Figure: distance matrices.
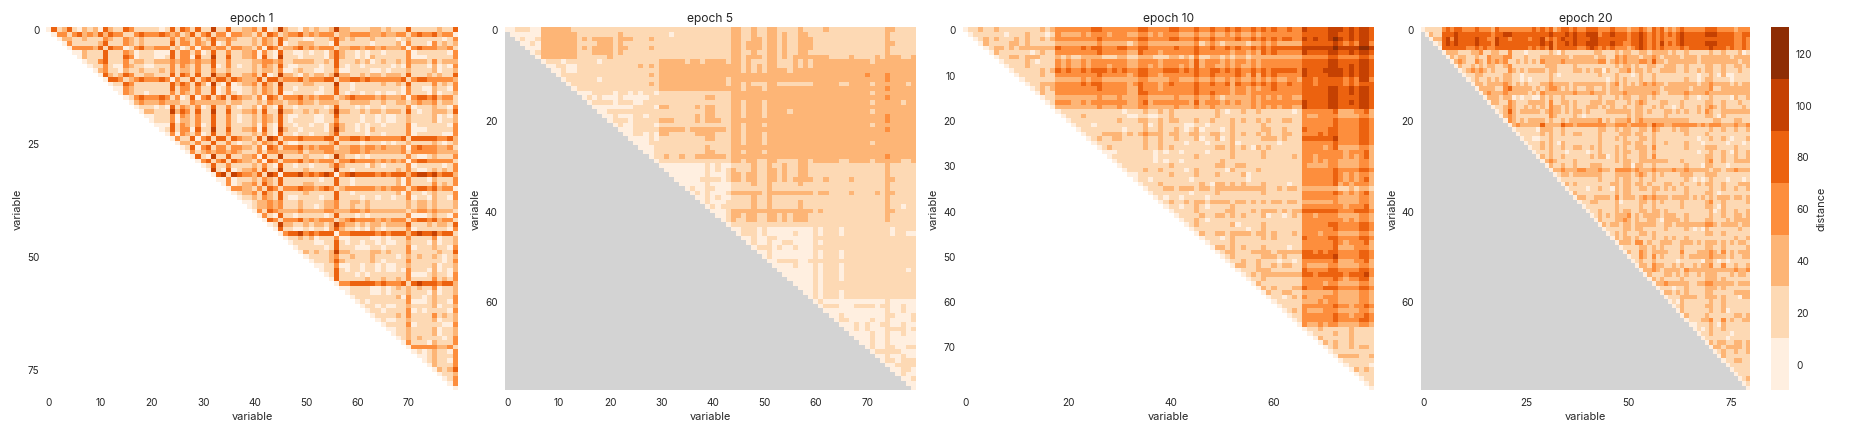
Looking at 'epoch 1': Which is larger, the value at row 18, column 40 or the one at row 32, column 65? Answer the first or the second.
the second
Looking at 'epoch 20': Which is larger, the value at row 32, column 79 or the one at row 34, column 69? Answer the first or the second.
the second
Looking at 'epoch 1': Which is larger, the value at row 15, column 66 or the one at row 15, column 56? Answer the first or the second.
the first
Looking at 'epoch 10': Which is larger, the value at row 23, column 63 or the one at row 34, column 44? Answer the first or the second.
the first
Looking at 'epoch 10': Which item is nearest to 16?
1
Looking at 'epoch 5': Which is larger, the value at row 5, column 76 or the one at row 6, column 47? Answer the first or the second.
the second
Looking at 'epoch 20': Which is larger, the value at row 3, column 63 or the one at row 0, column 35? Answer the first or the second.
the first
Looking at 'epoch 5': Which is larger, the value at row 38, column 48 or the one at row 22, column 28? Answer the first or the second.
the first
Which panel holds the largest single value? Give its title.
epoch 10
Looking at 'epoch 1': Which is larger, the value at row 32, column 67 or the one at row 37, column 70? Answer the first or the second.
the first
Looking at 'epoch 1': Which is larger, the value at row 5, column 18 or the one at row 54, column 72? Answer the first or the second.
the first
